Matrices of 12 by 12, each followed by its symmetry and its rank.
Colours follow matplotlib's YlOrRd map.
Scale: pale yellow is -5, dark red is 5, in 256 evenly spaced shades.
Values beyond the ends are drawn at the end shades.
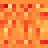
neither, rank two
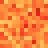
neither, full rank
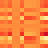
neither, rank one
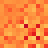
symmetric, rank two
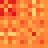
symmetric, rank two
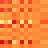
neither, rank one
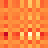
neither, rank one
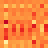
neither, rank two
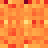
neither, rank two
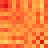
symmetric, rank two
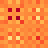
symmetric, rank two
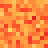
neither, full rank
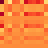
neither, rank one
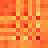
symmetric, rank two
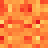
neither, rank two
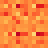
neither, rank two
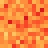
neither, full rank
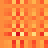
neither, rank one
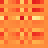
neither, rank one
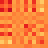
symmetric, rank two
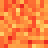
neither, full rank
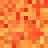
neither, full rank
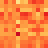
neither, rank two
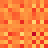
symmetric, rank two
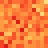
neither, full rank
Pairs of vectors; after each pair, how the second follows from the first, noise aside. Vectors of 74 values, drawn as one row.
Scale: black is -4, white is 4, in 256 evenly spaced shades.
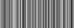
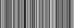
shuffled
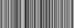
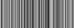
reversed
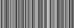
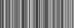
shuffled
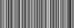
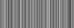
shrunk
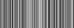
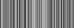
reversed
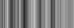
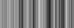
reversed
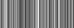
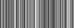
reversed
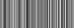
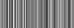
reversed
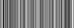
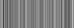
shrunk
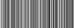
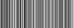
reversed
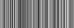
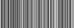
shuffled
